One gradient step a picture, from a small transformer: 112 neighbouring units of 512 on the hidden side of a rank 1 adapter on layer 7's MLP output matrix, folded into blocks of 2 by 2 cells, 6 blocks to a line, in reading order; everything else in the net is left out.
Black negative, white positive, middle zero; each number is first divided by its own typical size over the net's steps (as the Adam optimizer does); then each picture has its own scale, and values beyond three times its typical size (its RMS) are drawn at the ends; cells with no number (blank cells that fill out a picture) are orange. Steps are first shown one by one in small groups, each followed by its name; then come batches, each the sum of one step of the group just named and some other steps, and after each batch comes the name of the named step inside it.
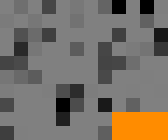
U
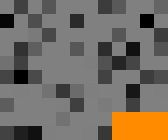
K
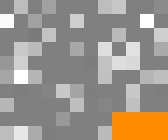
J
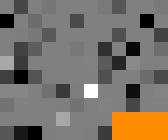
K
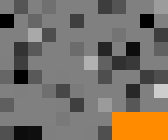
K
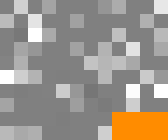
J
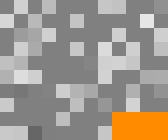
J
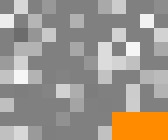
J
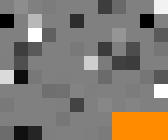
K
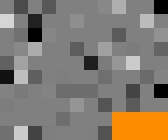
J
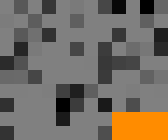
U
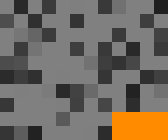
K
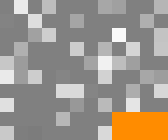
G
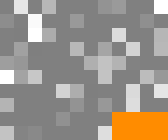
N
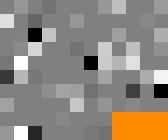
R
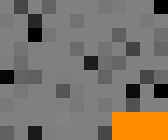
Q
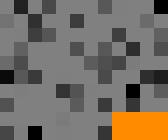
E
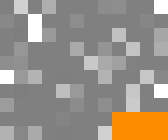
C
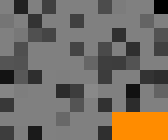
E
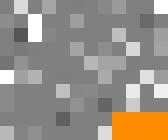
N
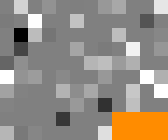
G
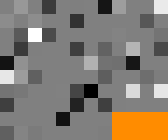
N
